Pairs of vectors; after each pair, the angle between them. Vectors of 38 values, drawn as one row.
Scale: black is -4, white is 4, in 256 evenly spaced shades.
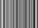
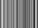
nearly parallel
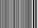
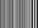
nearly opposite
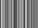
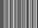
orthogonal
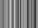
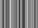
orthogonal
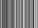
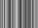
orthogonal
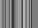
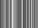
nearly opposite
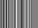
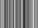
partly opposed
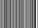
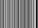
nearly opposite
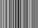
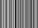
partly aligned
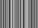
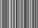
partly opposed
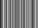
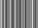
partly opposed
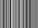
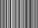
nearly parallel
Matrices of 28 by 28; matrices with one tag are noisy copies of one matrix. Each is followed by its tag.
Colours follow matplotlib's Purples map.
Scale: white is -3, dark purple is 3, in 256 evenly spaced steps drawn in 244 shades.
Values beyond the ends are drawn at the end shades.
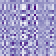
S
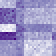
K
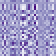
S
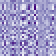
S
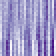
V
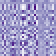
S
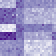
K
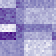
K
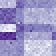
K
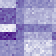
K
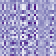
S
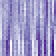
V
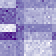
K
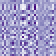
S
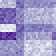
K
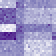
K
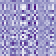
S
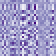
S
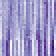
V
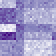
K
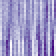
V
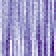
V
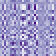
S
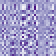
S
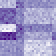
K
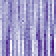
V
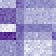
K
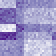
K
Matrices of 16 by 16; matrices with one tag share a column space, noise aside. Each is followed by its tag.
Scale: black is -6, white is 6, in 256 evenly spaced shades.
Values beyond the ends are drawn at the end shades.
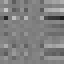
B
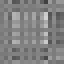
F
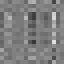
F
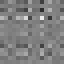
B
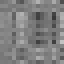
F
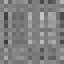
F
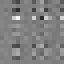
B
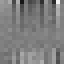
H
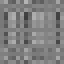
F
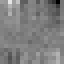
H
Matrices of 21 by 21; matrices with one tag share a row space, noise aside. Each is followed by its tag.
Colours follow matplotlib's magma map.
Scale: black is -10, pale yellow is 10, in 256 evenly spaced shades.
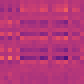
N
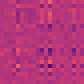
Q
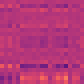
N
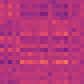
N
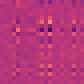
Q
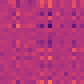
Q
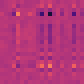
Q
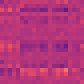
N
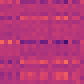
N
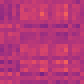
N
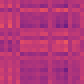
N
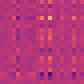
Q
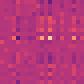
Q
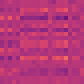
N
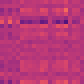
N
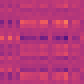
N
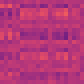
N
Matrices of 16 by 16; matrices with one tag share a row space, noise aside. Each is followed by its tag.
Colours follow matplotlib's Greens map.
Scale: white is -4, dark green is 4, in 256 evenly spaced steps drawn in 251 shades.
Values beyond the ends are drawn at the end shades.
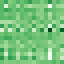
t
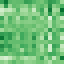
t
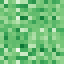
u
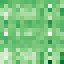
t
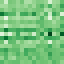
t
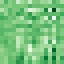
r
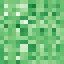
u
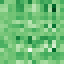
r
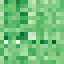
u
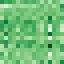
t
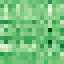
t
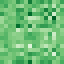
r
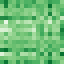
t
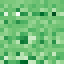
u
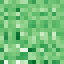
u
